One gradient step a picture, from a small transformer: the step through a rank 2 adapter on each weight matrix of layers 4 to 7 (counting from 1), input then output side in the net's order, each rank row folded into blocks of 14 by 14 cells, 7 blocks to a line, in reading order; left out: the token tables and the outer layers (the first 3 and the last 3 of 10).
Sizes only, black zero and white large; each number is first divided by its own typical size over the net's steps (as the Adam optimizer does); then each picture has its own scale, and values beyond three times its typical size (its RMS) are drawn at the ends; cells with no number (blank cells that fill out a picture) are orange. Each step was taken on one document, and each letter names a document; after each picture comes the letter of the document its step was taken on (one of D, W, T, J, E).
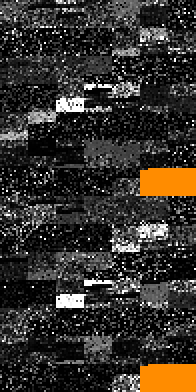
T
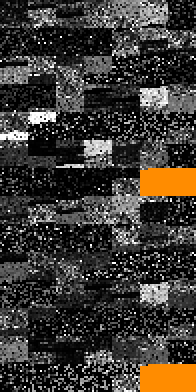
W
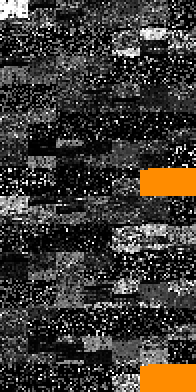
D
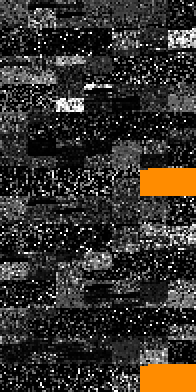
D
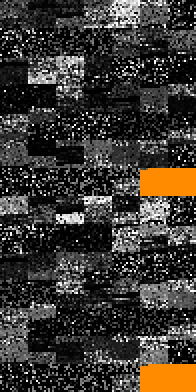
W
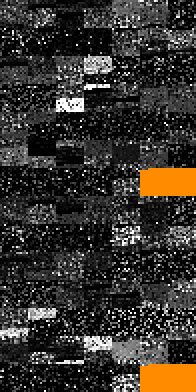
T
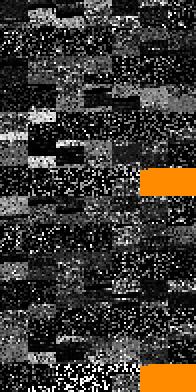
W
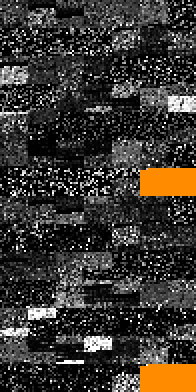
D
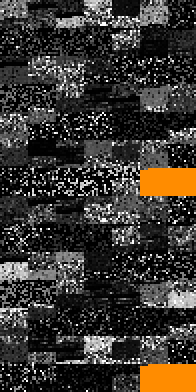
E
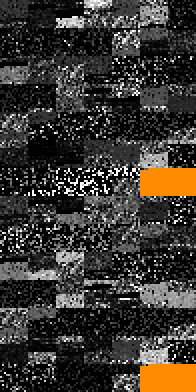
E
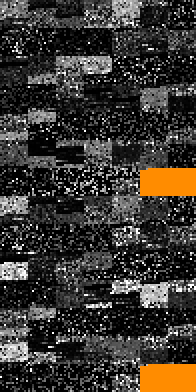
T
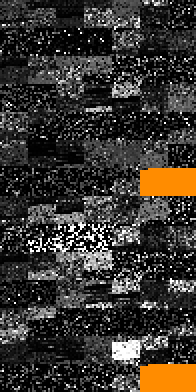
W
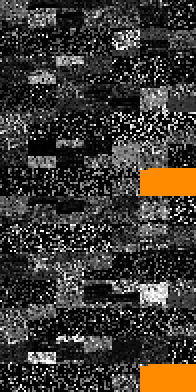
D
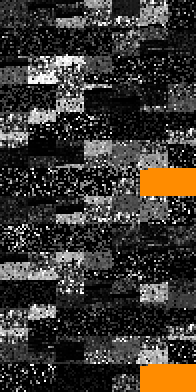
E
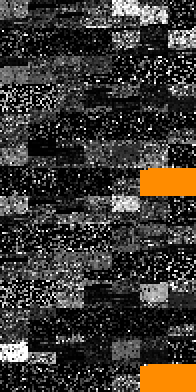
D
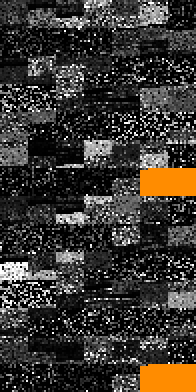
W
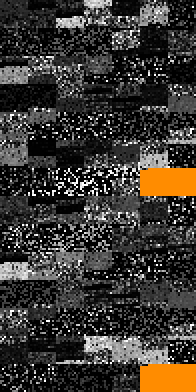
E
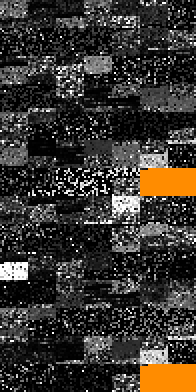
E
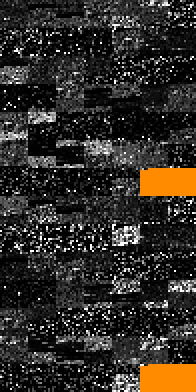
T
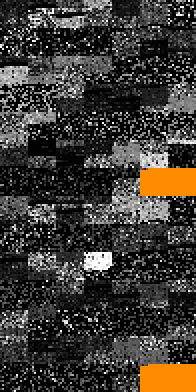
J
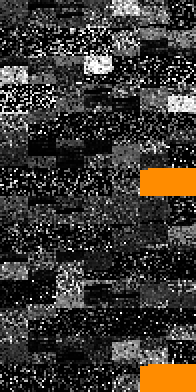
D
